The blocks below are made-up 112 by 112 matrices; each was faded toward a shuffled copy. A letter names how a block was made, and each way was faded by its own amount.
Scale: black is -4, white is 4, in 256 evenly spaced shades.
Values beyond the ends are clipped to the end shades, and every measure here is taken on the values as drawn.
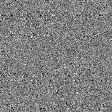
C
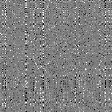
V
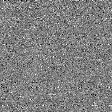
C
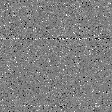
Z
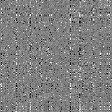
V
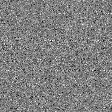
C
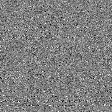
C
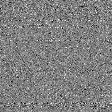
C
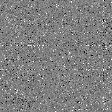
Z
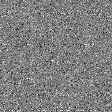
C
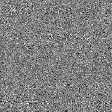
C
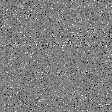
Z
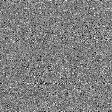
C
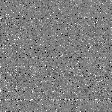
Z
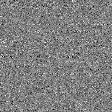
C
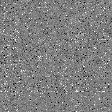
Z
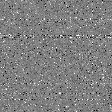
Z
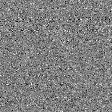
C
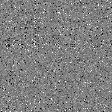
Z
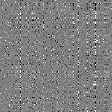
V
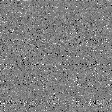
Z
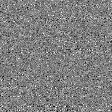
C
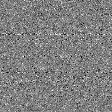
C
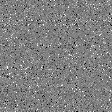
Z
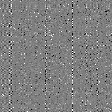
V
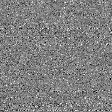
C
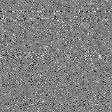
Z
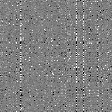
V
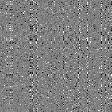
V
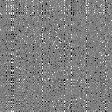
V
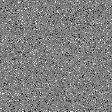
Z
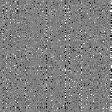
V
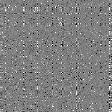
V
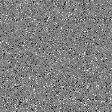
Z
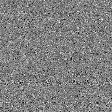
C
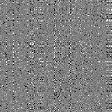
V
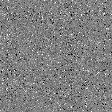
Z
